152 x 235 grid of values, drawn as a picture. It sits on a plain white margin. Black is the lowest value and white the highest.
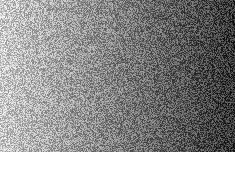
The grain is fine, like static. No regular stripes run through it. Values rise toward the left. No row or column stands out.
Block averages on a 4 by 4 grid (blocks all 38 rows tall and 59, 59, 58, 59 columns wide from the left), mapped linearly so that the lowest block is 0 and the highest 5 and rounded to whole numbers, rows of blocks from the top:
5320 | 5320 | 5320 | 5320
